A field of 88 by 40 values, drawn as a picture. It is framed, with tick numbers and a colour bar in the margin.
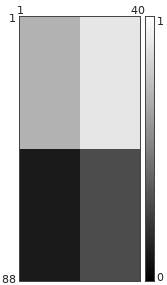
The table splits into 2 rows of 2 panels. Panel 1,1: high, flat. Panel 1,2: very high, flat. Panel 2,1: very low, flat. Panel 2,2: low, flat.
